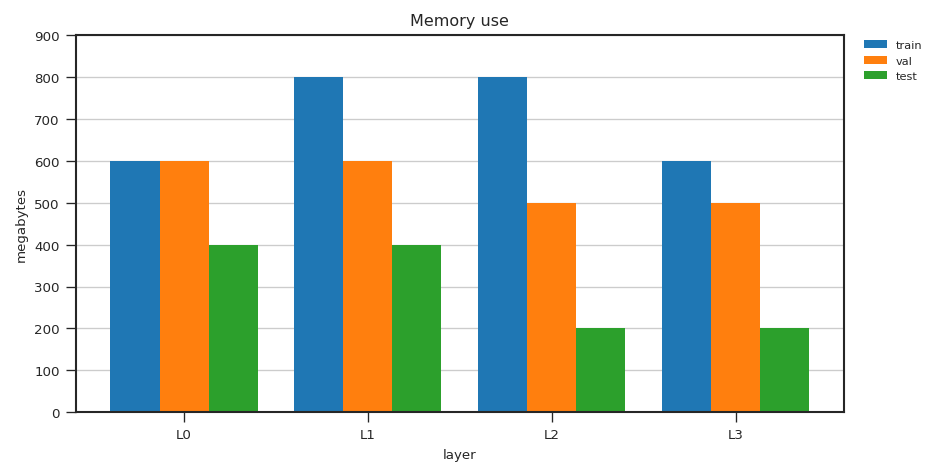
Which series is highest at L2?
train
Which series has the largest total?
train
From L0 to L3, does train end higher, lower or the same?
the same
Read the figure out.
Title: Memory use
x-axis: layer, ticks L0 L1 L2 L3
y-axis: megabytes, ticks 0 100 200 300 400 500 600 700 800 900
Legend: train, val, test
Values:
train: 600 800 800 600
val: 600 600 500 500
test: 400 400 200 200
